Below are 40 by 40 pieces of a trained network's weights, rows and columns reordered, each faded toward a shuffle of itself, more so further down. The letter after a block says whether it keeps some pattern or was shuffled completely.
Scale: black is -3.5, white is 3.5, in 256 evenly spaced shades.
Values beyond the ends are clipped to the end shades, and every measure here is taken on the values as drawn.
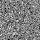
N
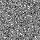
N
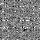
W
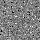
N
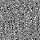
W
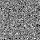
W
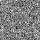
W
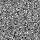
N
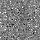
W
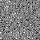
W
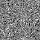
W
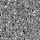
N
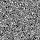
N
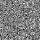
W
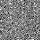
W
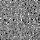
W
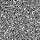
N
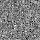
W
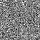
N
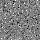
N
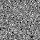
W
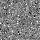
N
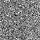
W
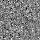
N
